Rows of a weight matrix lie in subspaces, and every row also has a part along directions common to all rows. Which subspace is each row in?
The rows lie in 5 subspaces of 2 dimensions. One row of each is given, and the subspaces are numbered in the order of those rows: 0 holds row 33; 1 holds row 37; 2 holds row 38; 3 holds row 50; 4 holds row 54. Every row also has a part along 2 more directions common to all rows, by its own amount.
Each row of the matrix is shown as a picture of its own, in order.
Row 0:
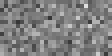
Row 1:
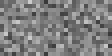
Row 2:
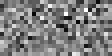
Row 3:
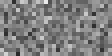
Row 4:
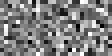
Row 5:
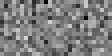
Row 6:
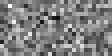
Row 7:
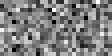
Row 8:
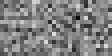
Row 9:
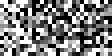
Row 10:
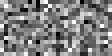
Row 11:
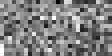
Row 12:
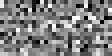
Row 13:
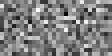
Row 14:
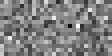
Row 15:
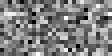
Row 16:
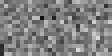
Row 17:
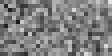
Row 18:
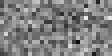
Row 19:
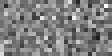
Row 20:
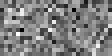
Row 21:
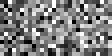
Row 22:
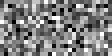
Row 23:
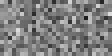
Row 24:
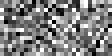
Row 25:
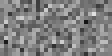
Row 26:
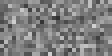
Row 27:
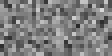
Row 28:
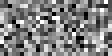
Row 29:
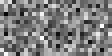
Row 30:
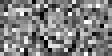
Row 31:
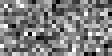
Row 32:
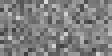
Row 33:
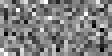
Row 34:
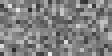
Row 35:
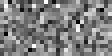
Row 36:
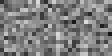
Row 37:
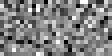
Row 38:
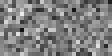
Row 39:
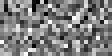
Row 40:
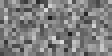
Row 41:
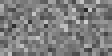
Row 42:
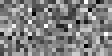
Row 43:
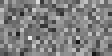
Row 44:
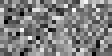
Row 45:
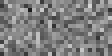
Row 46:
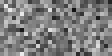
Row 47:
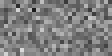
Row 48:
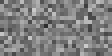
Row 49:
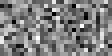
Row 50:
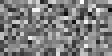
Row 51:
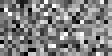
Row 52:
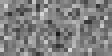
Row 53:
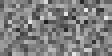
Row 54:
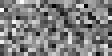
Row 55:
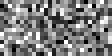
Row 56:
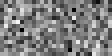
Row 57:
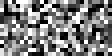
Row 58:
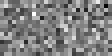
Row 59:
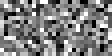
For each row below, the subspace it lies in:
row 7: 1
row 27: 1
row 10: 0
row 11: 3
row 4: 2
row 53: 3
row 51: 4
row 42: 3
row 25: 0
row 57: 4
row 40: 0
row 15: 4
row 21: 4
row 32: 4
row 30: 0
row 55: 1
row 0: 4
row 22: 1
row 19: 3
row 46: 2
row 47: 0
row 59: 0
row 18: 3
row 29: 0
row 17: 2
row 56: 2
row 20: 2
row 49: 1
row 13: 3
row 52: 0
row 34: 1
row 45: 1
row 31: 2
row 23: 4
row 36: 0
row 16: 3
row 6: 1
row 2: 3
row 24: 2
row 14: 3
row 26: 1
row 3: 0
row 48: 3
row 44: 2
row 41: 3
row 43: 2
